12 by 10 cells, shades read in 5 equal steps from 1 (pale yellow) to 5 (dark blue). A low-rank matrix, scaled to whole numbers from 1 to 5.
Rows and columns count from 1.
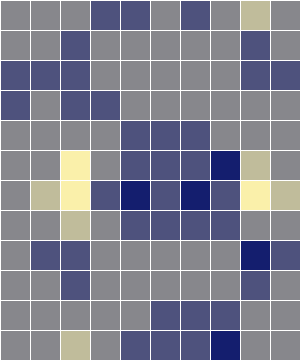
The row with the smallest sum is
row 7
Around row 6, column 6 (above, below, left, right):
4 4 4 4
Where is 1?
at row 6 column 3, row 7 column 3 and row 7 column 9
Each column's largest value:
4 4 4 4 5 4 5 5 5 4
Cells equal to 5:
5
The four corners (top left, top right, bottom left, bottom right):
3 3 3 3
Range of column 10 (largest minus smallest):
2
